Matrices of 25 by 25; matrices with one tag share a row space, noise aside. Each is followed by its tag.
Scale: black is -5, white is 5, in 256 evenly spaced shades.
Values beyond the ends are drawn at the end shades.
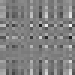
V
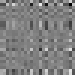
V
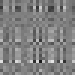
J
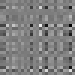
V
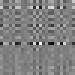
J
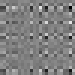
V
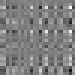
V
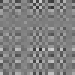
J
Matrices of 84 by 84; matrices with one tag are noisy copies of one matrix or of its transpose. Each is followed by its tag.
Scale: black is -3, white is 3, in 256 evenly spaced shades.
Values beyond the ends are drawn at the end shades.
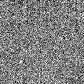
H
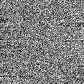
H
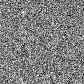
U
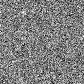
U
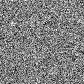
U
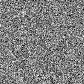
U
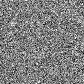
U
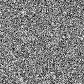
U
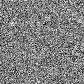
U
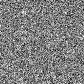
U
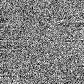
H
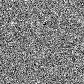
U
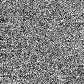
H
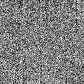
H
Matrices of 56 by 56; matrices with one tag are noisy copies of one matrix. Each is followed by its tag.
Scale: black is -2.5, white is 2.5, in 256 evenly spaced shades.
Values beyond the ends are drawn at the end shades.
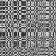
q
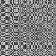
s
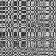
q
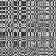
q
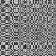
s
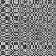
s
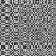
s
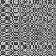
s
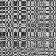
q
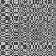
s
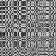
q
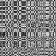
q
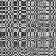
q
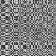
s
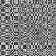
s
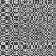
s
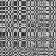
q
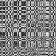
q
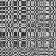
q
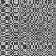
s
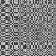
s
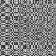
s
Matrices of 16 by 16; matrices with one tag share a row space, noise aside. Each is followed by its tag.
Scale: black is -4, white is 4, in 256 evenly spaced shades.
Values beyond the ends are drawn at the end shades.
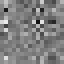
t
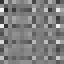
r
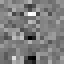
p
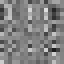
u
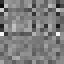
r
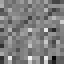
u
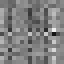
u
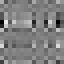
r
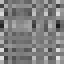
r
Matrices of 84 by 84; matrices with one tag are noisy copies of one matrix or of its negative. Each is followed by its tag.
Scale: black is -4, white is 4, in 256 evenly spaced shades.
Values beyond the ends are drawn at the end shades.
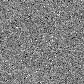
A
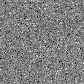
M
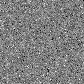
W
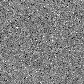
A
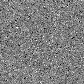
A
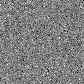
W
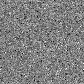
M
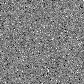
W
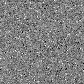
M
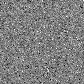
W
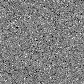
A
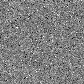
A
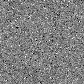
A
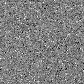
M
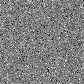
W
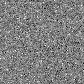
M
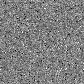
M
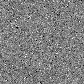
A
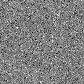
A
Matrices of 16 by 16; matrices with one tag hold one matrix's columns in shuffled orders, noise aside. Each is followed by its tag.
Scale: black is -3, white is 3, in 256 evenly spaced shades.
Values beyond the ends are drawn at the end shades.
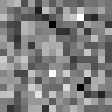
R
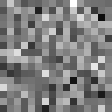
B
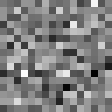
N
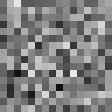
N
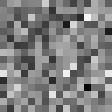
R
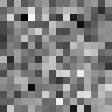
R
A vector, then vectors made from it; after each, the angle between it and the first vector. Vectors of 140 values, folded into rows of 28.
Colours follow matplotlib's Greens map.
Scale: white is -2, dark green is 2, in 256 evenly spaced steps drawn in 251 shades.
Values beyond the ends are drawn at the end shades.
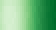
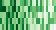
partly opposed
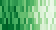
nearly opposite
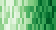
nearly parallel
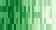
nearly opposite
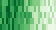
nearly opposite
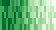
nearly opposite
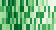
partly opposed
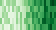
nearly parallel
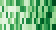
partly aligned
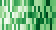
partly aligned
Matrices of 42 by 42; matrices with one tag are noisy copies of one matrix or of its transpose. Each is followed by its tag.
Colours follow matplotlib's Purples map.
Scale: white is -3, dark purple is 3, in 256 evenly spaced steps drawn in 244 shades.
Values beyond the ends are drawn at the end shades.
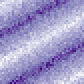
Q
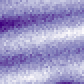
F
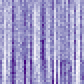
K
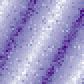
Q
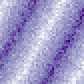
Q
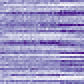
K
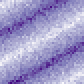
Q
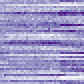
K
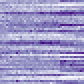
K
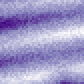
F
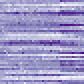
K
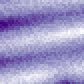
F
